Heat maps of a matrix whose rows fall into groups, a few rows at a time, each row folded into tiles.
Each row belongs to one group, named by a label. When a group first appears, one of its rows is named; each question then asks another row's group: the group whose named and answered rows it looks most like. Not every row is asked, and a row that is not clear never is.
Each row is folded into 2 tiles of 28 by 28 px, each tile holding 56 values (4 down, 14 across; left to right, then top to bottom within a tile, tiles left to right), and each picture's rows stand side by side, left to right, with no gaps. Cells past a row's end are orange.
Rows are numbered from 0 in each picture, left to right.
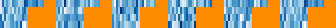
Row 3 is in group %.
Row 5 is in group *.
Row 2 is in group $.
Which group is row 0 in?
*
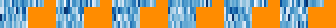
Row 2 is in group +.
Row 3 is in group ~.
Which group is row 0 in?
$
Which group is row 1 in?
$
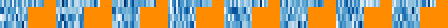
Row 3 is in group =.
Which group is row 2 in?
+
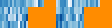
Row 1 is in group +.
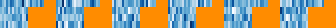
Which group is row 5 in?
+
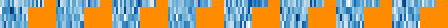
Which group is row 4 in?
*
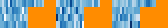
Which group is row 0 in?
=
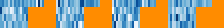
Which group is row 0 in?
~
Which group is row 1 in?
*
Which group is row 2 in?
*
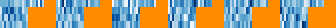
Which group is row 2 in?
+
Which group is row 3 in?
*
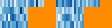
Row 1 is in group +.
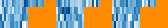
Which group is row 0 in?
*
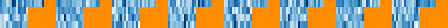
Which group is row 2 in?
=
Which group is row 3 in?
*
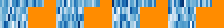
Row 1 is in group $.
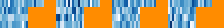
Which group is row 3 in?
*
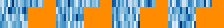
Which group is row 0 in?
$
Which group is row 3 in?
%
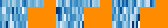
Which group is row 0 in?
=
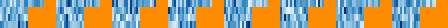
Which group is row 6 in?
$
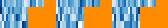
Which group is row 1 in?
*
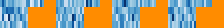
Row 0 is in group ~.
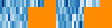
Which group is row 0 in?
~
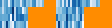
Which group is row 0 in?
=
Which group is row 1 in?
$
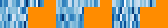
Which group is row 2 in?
%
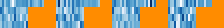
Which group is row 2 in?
~
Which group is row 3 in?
=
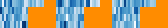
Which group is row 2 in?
$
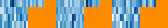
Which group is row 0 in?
=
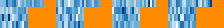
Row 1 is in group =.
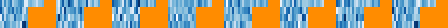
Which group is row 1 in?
$
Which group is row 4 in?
$
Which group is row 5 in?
%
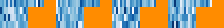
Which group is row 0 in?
~
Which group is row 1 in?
*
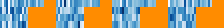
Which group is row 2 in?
$
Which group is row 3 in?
+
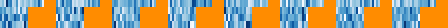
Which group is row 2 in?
~
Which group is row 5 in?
%
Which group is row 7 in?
%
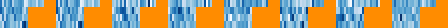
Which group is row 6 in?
+
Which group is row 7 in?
~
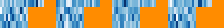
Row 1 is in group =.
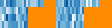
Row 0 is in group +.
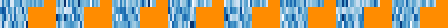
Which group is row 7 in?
%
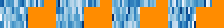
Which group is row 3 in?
%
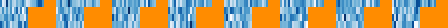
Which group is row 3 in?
=
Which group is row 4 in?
+
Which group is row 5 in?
$
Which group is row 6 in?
~
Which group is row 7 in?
*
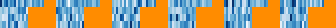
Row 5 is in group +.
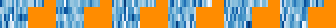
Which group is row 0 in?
=
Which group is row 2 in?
=
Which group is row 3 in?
%
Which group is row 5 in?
*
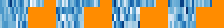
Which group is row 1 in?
+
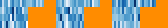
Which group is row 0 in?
=
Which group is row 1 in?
=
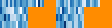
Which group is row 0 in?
~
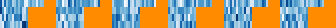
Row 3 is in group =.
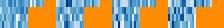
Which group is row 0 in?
*
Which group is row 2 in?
=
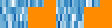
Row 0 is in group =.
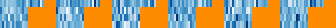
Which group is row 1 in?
~
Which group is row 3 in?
~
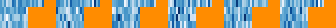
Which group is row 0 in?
+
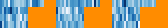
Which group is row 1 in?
~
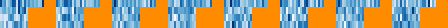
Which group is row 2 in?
~
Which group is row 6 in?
~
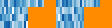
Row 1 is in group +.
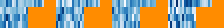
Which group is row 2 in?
=
